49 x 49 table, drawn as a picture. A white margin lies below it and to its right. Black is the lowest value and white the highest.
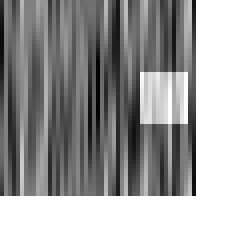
Streaks run downward. There is no overall slope. In the middle right lies a patch that is higher than the rest. Overall the values sit about 40% of the way up the scale.
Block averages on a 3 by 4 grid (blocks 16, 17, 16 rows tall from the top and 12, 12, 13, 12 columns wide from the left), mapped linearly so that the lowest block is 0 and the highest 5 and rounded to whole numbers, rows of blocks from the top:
2 1 1 1
1 0 0 5
2 0 1 0
